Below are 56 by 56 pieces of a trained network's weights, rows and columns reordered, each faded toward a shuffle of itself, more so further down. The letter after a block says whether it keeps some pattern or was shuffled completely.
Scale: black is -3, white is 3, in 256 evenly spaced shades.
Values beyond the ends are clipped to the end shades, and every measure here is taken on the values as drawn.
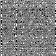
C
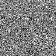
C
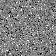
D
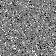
D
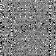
C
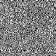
C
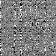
C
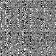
C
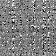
C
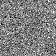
D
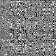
C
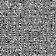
C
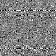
C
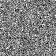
D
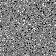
D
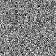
C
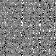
C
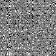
C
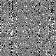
C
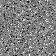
D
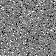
D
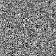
C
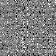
C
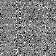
C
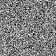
D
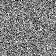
D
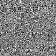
C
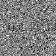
C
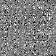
C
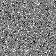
D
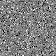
D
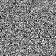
C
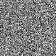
C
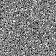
D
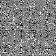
C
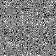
C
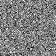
D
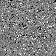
D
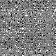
C
